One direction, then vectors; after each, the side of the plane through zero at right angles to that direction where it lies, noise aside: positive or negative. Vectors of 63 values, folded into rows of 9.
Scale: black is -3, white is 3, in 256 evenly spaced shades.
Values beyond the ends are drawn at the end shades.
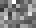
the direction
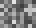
positive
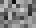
negative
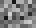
negative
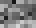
negative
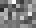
positive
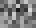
positive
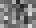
positive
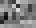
negative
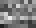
positive
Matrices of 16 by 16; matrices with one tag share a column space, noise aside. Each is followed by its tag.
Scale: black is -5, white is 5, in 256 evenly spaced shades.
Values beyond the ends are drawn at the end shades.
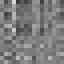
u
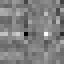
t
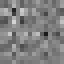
t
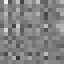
u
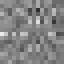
t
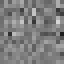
t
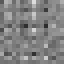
u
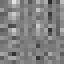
u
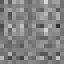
u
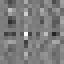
t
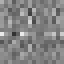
t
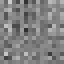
u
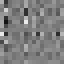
t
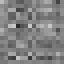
u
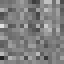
u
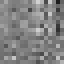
u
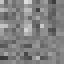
u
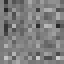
u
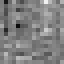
u
